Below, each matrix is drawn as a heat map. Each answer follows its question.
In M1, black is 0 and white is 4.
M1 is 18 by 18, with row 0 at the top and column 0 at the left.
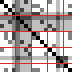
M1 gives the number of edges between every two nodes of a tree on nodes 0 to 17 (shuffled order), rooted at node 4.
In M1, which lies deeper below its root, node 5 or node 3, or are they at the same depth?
the same depth
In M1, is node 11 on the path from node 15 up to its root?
no
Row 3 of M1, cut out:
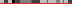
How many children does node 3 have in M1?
4
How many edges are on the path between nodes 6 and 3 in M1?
2
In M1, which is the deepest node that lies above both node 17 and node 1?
3
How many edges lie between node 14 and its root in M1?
1
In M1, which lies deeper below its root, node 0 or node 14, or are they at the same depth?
node 0
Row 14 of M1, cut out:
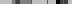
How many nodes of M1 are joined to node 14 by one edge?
3
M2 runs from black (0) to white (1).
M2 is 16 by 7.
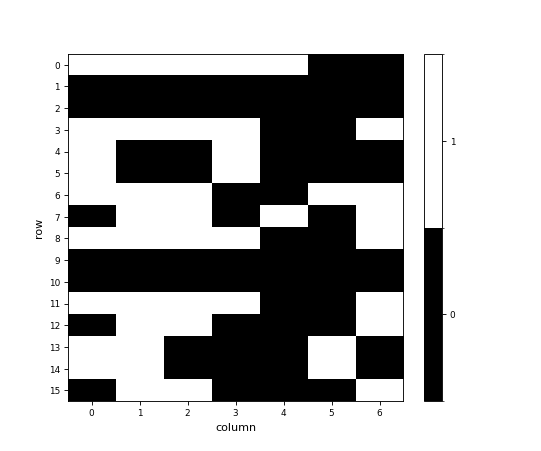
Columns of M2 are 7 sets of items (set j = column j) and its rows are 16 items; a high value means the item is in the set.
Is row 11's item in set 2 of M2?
yes
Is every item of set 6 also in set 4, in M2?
no
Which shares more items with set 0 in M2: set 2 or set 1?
set 1
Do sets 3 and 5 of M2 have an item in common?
no
